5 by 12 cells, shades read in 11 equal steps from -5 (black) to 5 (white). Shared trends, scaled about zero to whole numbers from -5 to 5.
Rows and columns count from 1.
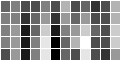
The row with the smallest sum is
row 1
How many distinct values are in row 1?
5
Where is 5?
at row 4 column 9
